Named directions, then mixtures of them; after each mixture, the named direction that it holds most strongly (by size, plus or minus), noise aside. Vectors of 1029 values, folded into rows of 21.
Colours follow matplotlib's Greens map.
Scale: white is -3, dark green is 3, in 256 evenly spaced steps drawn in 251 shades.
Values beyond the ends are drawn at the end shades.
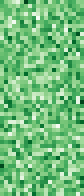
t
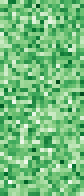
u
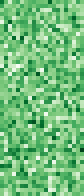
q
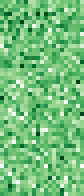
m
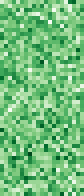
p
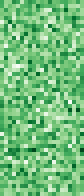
q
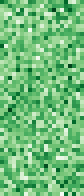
p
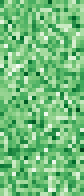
q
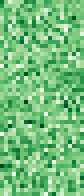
q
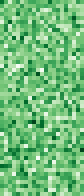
q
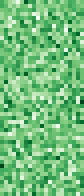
t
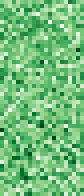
p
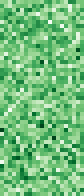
p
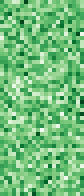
t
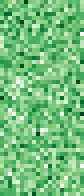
m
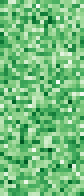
u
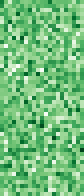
q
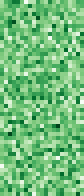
t
